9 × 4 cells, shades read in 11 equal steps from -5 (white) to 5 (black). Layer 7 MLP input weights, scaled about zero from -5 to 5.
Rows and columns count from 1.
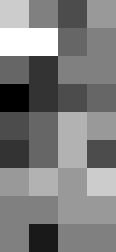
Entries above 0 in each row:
1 1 2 4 2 3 0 0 1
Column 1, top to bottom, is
-3 -5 1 5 2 3 -1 0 0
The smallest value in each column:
-5 -5 -2 -3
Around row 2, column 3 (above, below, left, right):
2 0 -5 0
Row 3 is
1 3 0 0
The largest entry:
5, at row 4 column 1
